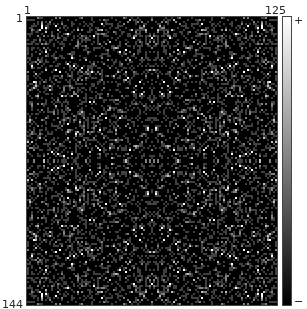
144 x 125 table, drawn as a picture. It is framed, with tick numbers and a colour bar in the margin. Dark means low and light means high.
On average the colour sits 10% of the way up the scale. No seam splits the table. There are no regular stripes. No single row or column stands out from its neighbours. Its left and right halves mirror each other, and so do its top and bottom. Fine speckle covers the field. There is no overall slope.
